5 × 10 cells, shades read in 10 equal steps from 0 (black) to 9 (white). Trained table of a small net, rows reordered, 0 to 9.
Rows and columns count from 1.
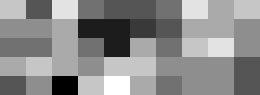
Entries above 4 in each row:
5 6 5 9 6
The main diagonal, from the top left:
7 5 6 5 9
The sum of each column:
25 24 26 21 21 24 20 31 30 23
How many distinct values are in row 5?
7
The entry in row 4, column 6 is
7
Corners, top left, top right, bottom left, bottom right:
7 7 3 3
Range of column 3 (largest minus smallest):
8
